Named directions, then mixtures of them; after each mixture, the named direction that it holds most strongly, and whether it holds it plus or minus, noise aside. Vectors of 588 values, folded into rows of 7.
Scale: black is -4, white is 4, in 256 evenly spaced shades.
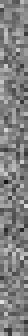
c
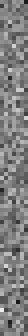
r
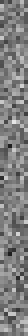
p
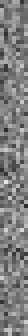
c, minus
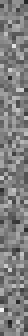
r, plus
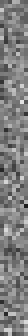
c, minus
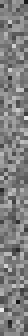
r, plus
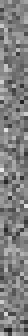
c, plus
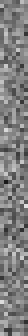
c, plus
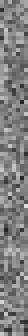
c, plus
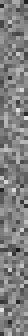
r, plus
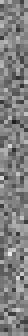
p, minus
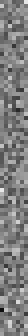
r, minus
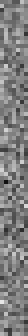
c, plus
